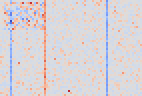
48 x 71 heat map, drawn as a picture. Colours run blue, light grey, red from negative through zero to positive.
Average level on the scale: 50%. Roughest part: top left. Odd lines: columns 6, 23 and 54. Slope: none. Odd patch: rougher, in the top left.
